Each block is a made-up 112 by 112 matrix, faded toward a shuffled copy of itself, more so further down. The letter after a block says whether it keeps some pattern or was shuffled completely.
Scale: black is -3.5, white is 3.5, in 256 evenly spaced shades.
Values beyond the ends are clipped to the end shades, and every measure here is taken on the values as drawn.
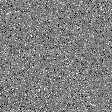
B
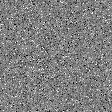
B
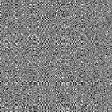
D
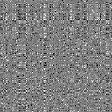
D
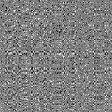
D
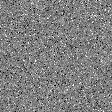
B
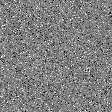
B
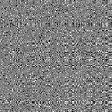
D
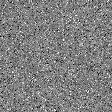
B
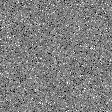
B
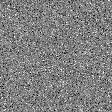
B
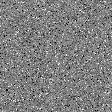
B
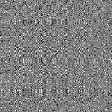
D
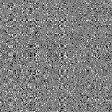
D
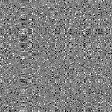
D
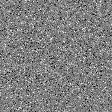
B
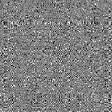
D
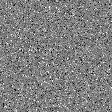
B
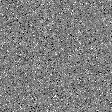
B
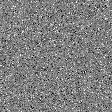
B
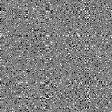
D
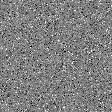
B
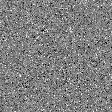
B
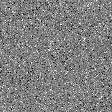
B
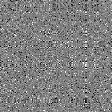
D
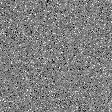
B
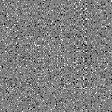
D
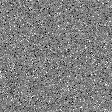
B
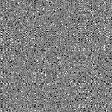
D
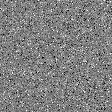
B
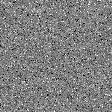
B
